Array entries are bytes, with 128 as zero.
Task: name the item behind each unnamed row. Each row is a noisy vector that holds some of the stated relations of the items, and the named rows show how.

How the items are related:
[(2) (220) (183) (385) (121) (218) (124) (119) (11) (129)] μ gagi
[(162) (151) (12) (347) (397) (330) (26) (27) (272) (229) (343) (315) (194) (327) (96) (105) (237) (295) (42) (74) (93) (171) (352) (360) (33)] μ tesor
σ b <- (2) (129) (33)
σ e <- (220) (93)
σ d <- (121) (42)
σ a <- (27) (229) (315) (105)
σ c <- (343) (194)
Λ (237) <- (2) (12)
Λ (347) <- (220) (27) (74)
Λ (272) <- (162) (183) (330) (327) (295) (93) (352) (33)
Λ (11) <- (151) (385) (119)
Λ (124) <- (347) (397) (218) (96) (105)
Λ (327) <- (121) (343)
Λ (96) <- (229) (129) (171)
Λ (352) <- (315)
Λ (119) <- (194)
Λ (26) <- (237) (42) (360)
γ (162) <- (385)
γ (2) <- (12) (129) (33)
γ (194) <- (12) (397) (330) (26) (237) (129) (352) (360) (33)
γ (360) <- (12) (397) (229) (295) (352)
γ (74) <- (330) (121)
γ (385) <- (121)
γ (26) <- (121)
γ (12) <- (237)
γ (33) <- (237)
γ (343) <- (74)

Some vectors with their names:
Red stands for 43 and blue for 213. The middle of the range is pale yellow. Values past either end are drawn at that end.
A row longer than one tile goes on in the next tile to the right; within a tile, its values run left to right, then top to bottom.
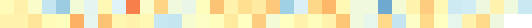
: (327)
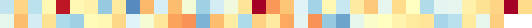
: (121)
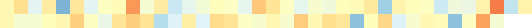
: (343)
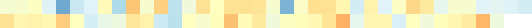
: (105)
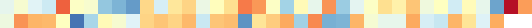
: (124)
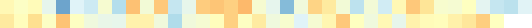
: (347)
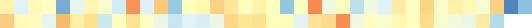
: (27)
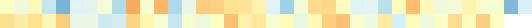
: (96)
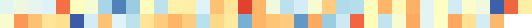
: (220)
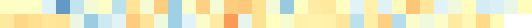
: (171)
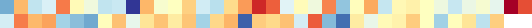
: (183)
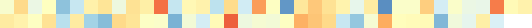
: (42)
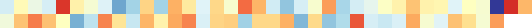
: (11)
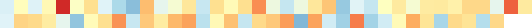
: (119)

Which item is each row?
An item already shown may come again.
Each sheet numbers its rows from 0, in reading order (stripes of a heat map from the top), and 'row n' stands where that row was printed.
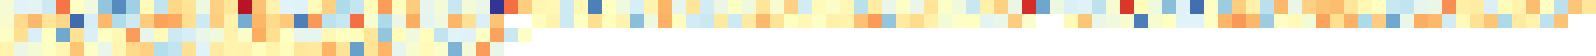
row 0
(220)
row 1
(74)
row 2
(129)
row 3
(343)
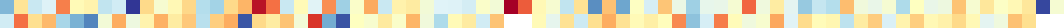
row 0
(183)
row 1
(194)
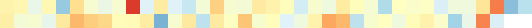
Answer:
(162)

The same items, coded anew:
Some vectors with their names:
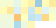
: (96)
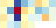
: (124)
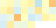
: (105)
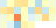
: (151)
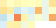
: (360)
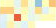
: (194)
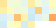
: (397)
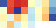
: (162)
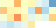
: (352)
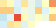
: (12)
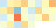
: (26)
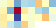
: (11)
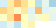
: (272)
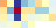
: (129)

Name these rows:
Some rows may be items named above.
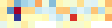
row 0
(183)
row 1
(237)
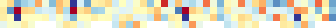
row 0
(183)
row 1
(2)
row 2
(74)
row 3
(121)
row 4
(295)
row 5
(385)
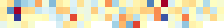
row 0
(183)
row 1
(12)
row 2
(343)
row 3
(151)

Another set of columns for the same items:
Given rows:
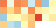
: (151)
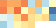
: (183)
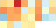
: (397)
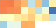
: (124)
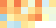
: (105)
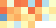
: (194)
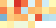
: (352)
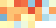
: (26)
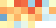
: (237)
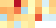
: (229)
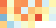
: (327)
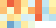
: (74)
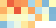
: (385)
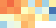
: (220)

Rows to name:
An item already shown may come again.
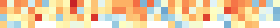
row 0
(151)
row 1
(295)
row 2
(2)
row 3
(162)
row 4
(129)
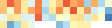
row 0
(74)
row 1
(121)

